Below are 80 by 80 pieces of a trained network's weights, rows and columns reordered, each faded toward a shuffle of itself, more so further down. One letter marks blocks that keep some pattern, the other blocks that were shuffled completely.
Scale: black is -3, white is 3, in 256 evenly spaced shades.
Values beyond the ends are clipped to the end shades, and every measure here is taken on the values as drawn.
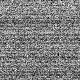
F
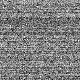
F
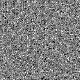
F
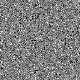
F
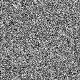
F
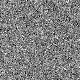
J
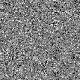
F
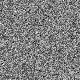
J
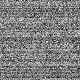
F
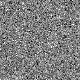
F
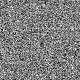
J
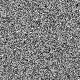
J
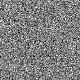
F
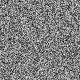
J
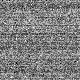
F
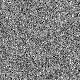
J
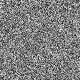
J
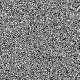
F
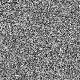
J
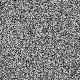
J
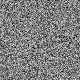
J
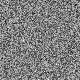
J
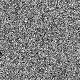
J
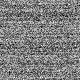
F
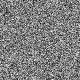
J
